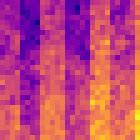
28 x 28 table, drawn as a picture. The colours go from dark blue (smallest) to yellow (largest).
Ninth with the highest average: bottom right. Ninth with the lowest average: top left. Mirror symmetry: none. Slope: up to the bottom right. Stripes: upright, repeating 3 times. Average level on the scale: 50%. Grain: streaks running down.
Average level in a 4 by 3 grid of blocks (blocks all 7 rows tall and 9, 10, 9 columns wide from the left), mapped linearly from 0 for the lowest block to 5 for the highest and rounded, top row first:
0 1 2
1 2 3
2 3 4
3 4 5
